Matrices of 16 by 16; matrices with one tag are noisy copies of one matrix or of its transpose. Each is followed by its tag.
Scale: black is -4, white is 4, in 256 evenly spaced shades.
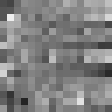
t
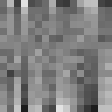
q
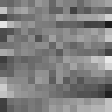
q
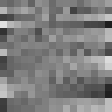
q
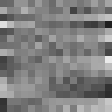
q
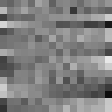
q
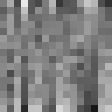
q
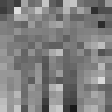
t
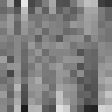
q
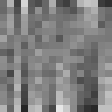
q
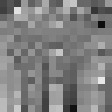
t
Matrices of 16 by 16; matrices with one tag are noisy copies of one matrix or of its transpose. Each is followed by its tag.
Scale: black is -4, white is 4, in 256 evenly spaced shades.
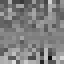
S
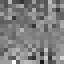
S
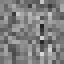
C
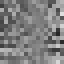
S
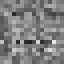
C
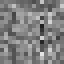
C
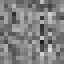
C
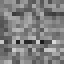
C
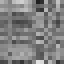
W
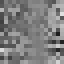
S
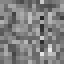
C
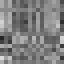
W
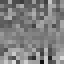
S
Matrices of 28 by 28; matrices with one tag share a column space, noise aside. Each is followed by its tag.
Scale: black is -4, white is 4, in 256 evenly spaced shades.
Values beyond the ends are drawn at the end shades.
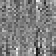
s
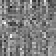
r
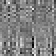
s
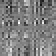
r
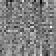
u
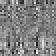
s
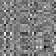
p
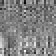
s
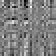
r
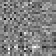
p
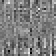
s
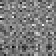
p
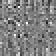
r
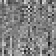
s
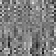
s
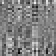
s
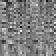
u
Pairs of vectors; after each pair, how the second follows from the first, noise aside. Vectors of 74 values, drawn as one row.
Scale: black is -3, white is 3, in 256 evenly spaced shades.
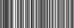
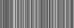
shrunk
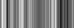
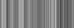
shrunk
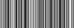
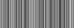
shrunk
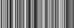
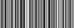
shuffled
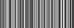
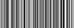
negated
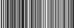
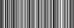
shuffled
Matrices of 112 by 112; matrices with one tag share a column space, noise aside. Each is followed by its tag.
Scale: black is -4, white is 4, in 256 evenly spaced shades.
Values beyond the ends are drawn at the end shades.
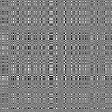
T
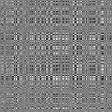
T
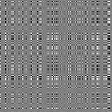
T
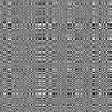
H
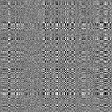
H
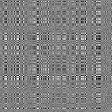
T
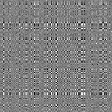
H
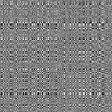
H
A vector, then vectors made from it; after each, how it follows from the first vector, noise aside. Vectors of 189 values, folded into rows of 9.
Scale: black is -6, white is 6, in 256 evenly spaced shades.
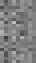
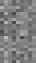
negated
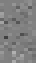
partly zeroed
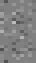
partly zeroed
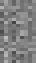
negated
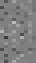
partly zeroed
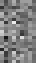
scaled up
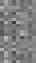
negated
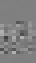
partly zeroed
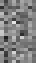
scaled up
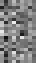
scaled up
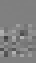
partly zeroed
